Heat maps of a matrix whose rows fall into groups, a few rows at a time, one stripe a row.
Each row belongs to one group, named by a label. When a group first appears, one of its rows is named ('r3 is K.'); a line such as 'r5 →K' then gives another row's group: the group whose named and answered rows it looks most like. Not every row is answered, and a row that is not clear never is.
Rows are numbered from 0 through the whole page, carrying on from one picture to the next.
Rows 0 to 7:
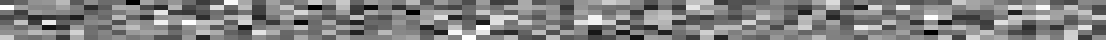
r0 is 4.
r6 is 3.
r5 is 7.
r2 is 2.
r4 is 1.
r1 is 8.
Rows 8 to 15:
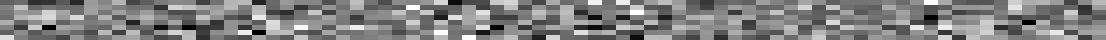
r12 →4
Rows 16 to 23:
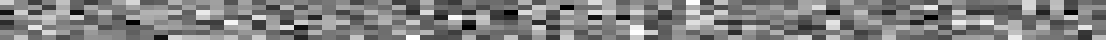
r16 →8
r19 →3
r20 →4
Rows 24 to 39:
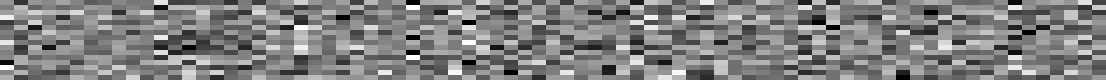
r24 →2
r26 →3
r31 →2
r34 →2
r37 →7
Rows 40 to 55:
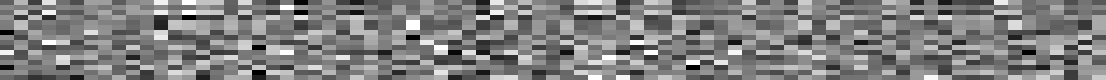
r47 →2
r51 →4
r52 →8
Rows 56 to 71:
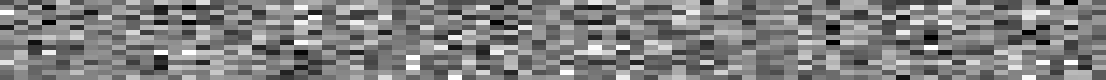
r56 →8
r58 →8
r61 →8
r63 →3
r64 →8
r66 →1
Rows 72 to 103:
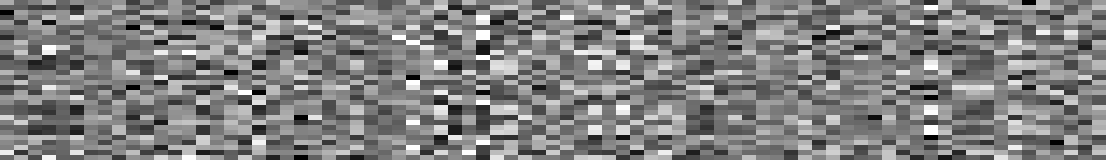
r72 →4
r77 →4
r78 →3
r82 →1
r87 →2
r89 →4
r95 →4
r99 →3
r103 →1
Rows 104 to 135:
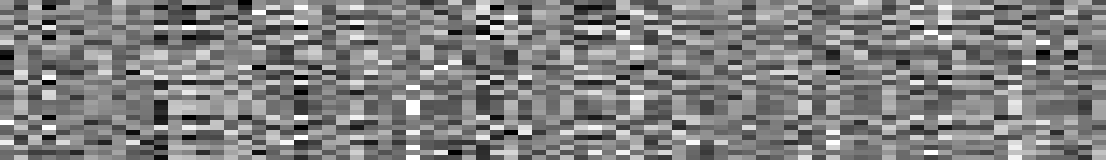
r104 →7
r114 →8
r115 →8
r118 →8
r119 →1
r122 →1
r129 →1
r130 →4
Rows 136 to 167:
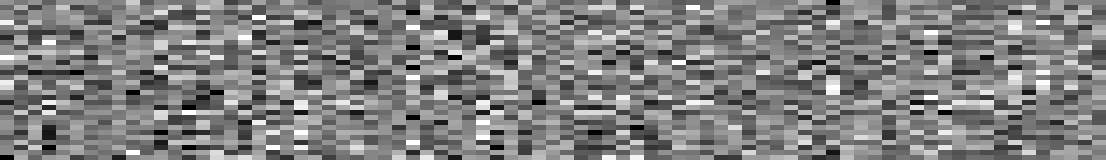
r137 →8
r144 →1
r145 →2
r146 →3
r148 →4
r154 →4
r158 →1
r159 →2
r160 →7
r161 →7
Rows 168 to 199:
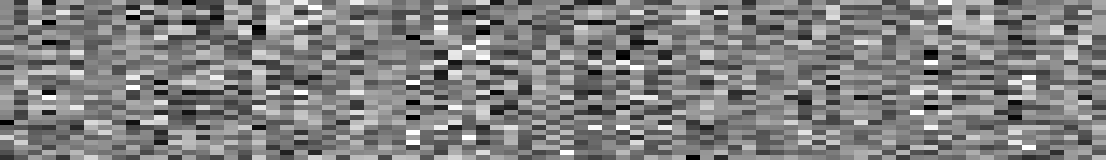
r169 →4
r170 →8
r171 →4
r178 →3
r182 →3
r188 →2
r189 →3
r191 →2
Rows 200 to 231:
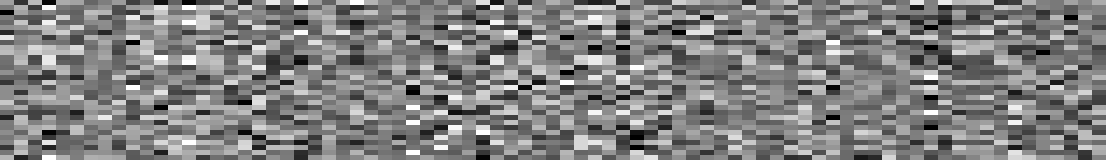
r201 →1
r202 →8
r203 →8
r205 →3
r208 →4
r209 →3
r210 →3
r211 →1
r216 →4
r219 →3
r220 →7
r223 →8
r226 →7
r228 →1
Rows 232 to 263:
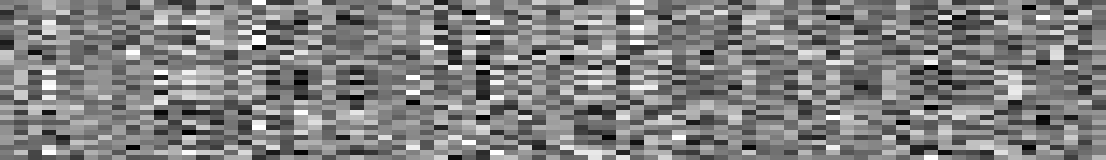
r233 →4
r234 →8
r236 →1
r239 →7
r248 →1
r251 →1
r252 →2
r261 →4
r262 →1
